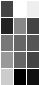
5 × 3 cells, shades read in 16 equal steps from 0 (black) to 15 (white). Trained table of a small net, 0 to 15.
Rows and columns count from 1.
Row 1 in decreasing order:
15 14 4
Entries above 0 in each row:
3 3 3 3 2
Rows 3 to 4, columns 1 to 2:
7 6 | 9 6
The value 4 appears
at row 1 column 1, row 2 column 3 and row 4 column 3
